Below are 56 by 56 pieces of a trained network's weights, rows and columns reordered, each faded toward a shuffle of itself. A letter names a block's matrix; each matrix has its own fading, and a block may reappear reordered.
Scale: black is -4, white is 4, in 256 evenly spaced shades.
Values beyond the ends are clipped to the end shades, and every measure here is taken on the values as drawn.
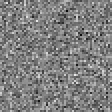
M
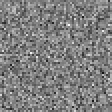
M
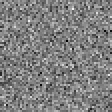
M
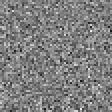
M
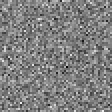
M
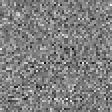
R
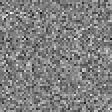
R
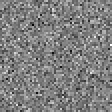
M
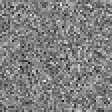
M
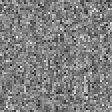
M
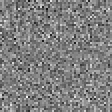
R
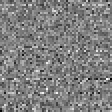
R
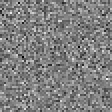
M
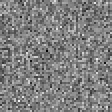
M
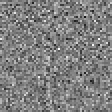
R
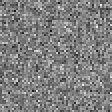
M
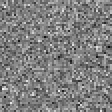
M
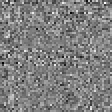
R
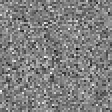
M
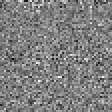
R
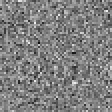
R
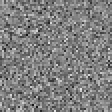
M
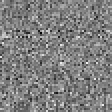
R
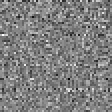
R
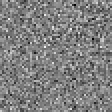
M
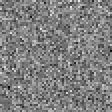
M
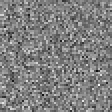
M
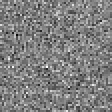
M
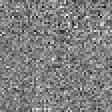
R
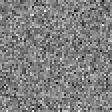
M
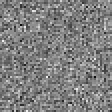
R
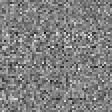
R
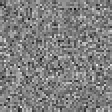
R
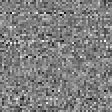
R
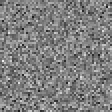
M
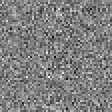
R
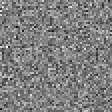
R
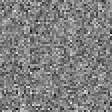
R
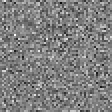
R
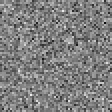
M
